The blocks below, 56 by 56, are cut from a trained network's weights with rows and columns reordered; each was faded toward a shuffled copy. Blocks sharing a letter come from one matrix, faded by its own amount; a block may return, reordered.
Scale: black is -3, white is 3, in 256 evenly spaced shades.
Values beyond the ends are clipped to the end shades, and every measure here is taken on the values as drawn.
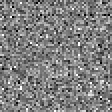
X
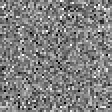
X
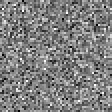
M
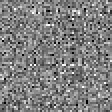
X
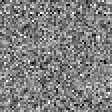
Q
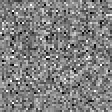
X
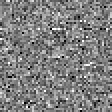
X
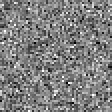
M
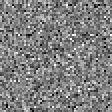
Q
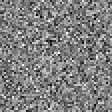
M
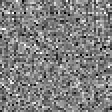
Q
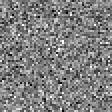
M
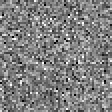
X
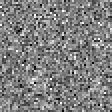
M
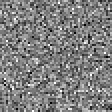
M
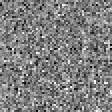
Q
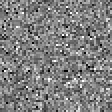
X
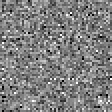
X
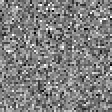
M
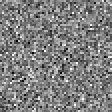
M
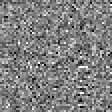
X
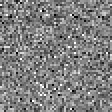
X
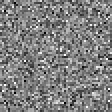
M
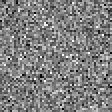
M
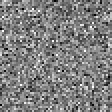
M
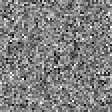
Q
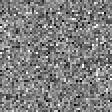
Q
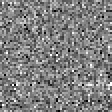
X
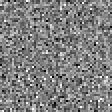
Q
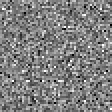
Q
